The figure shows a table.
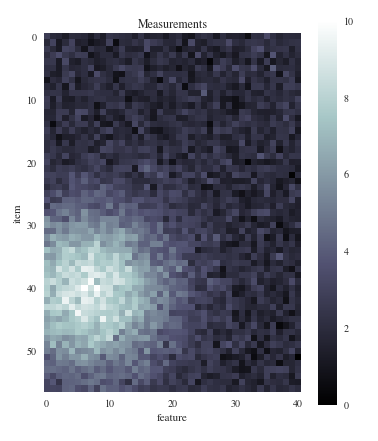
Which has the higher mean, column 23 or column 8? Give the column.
8
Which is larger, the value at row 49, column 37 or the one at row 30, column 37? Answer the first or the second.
the first
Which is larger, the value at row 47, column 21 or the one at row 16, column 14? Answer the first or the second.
the first
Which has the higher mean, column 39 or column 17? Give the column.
17
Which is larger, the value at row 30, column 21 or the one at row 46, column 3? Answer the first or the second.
the second
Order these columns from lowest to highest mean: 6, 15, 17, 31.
31, 17, 15, 6
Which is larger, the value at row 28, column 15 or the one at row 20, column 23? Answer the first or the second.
the first
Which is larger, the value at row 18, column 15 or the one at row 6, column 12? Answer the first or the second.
the first
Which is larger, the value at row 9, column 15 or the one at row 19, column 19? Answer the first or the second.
the second
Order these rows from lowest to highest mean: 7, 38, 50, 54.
7, 54, 50, 38
